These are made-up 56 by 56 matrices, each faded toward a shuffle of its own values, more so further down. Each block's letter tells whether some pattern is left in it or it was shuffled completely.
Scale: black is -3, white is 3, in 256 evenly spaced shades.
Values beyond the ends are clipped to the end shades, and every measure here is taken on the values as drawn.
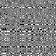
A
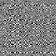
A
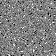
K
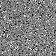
K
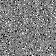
K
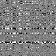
A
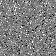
K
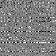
A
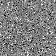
K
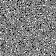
K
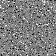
K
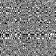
A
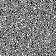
K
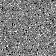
K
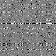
A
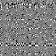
A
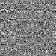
A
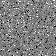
K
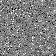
K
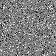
K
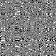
A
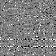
A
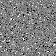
K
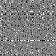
A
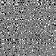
A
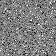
K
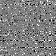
A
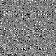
A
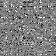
A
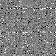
A
